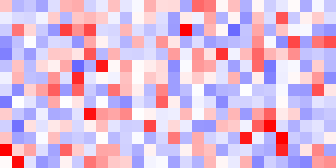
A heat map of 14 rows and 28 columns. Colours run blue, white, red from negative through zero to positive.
The halves do not mirror each other. There are no regular stripes. The texture is fine-grained noise.
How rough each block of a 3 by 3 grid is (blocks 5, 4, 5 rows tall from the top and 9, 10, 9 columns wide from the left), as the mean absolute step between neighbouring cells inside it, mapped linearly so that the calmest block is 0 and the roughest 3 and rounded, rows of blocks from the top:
1 2 2 | 3 0 1 | 2 1 3
